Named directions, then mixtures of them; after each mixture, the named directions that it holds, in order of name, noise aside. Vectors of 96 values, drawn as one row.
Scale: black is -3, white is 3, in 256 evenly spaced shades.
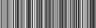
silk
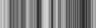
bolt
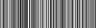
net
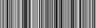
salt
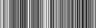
bolt, net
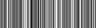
salt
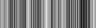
bolt, silk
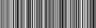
silk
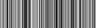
salt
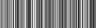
silk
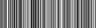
salt, silk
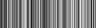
bolt, salt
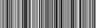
salt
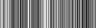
bolt, net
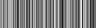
net, silk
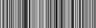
net, salt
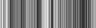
bolt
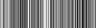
bolt, net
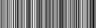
silk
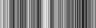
bolt, net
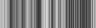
bolt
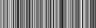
net, silk
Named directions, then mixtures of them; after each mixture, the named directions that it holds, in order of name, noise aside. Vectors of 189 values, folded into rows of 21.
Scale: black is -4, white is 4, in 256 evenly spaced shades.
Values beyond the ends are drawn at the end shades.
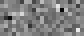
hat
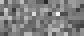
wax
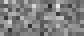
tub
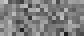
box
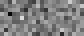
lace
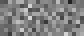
box, lace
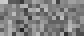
box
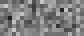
hat, tub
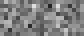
tub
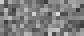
wax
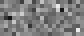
hat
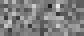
tub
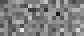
box, wax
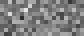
box, lace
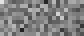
box, wax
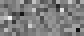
hat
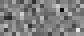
hat, lace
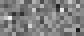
hat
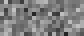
box, wax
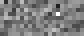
tub, wax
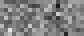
box, tub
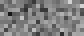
lace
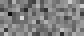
lace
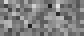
tub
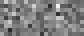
tub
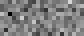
lace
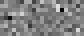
hat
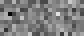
lace, wax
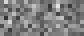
tub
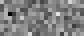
lace, wax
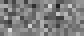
tub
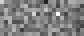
box, wax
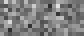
tub
